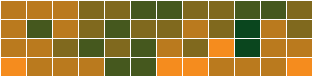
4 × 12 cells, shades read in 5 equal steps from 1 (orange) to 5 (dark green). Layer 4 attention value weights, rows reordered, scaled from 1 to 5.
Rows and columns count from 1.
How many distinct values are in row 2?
4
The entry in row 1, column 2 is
2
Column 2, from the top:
2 4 2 2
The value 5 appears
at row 2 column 10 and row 3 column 10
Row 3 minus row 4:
1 0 1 2 -1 0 1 2 -1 3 0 1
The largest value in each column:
2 4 3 4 4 4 4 3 3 5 4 3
